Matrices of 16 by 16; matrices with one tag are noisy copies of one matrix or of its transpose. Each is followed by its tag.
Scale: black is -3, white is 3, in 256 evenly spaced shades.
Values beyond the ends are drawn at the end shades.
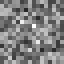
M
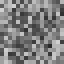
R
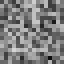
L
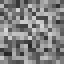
L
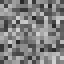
M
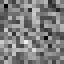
L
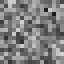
M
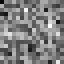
L
